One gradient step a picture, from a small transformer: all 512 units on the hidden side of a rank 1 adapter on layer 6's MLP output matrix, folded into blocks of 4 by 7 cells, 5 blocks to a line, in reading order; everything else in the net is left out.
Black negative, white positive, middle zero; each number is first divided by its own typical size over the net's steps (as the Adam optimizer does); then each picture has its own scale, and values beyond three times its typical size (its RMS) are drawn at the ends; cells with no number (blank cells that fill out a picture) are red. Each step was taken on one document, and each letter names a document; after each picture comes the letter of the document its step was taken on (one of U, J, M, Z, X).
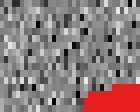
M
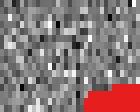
M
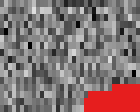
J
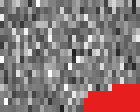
M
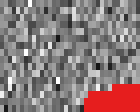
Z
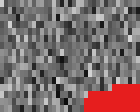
Z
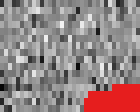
M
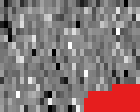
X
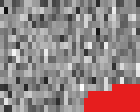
Z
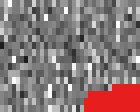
X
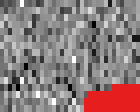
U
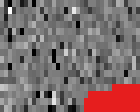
U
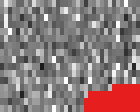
X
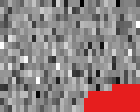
U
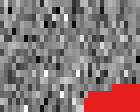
X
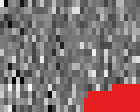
U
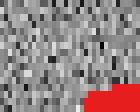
X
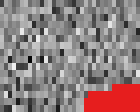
Z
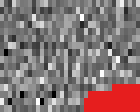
M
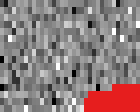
U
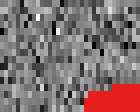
J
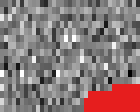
M
